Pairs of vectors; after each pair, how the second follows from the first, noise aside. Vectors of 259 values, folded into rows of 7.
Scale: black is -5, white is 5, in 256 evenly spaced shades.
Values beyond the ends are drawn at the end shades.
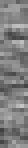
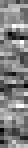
scaled up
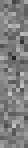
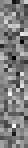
scaled up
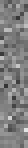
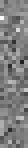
reversed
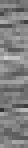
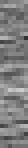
reversed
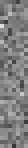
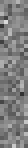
negated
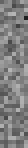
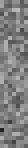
reversed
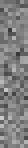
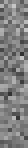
reversed
